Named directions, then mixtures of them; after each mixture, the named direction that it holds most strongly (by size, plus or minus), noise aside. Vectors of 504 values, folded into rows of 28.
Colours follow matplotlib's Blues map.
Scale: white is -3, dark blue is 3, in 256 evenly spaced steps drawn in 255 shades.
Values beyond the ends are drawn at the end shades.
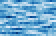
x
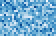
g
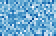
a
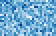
g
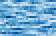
x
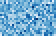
a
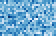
a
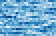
x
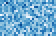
g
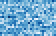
a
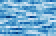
x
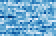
x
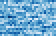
x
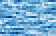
x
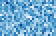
g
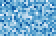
g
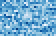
g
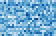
a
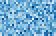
a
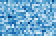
a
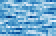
x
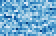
g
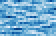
x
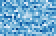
g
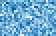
g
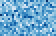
g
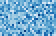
a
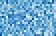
a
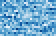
g
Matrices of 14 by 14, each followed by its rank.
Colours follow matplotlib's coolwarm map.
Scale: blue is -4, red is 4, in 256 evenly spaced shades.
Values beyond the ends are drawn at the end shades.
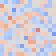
full rank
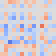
three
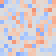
full rank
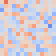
full rank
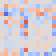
three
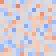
full rank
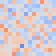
full rank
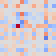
three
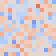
full rank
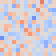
full rank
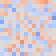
full rank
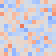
full rank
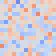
full rank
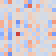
three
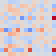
three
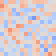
full rank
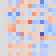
three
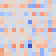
three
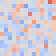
full rank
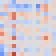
three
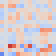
three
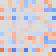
three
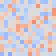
full rank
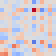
three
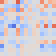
three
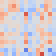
three
